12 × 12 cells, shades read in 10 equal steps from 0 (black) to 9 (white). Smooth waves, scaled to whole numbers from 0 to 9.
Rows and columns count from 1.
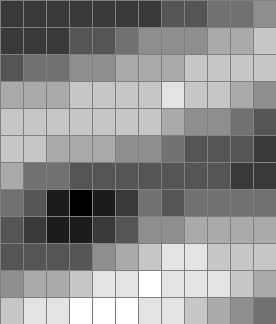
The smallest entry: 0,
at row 8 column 4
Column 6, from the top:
2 4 6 7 7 5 3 2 3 6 8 9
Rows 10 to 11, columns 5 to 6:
5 6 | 8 8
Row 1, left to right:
2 2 2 2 2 2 2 3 3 4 4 5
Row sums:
33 50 67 79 72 57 39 34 46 67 86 88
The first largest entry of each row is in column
12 12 9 8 1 1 1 1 9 8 7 4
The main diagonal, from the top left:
2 2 4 7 7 5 3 3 6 7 7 4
